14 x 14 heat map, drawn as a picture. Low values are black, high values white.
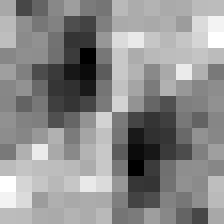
There is no overall slope. The centre is the roughest part. It looks the same turned upside down. No single row or column stands out from its neighbours.
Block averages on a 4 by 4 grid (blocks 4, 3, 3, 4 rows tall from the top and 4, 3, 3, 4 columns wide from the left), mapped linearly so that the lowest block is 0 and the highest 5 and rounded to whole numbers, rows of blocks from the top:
3155 | 2043 | 3402 | 5513
